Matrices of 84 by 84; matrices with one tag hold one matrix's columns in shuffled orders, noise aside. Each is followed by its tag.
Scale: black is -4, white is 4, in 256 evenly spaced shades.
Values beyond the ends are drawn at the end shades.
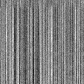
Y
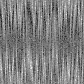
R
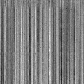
Y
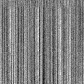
Y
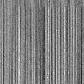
Y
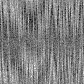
R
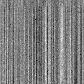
Y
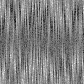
R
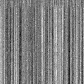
Y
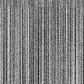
Y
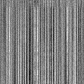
Y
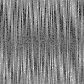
R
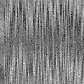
R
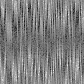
R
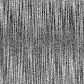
R
